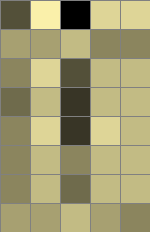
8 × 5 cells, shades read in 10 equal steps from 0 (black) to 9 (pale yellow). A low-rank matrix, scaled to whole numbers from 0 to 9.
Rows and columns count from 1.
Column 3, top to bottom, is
0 7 3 2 2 5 4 7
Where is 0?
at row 1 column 3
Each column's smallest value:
3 6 0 5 5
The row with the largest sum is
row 6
